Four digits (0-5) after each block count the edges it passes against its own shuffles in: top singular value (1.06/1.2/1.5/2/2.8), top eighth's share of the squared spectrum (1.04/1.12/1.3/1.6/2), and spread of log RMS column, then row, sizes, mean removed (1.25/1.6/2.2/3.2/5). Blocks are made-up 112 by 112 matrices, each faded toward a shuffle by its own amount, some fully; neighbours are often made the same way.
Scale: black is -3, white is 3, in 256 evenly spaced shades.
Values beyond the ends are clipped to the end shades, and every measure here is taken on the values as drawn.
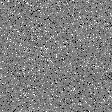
0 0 0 0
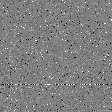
3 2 0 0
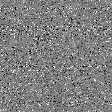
1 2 0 2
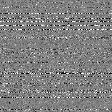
2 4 0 4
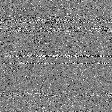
2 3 0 4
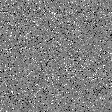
0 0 0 1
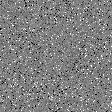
0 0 0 0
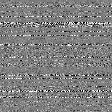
2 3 0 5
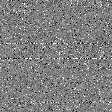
2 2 0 2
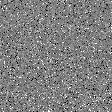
0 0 0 0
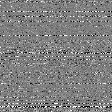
3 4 0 4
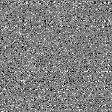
1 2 0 3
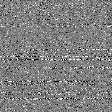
2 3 0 4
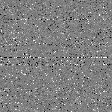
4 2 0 2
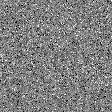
2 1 0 0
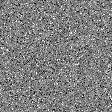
0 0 0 0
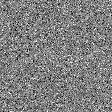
1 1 0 0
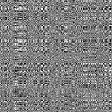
5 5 4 4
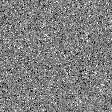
1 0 0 0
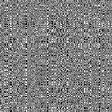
5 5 4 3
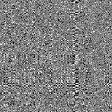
5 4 3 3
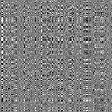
5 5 4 4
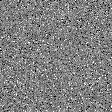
0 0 0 0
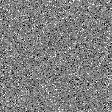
3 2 1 0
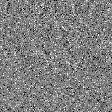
3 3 1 1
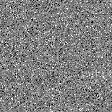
3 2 1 0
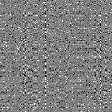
5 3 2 2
